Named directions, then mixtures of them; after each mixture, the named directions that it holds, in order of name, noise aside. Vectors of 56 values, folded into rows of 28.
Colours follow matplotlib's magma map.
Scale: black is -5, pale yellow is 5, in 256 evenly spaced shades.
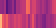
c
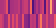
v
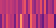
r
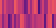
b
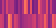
b, v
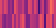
b, v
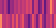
b, c, v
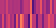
r, v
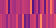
v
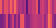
b, c, r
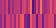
r, v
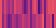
b, r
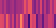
c, r, v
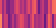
b, c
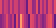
b, r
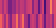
b, c, v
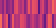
b, c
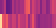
c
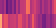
c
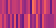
r, v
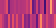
v
